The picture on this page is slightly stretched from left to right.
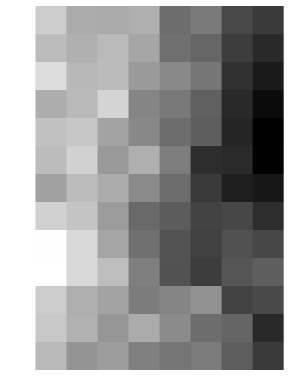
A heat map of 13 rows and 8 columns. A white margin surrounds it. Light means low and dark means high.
Lone odd cells: none. Average level on the scale: 50%. Stripes: none. Ninth with the highest average: middle right. Slope: up to the right.
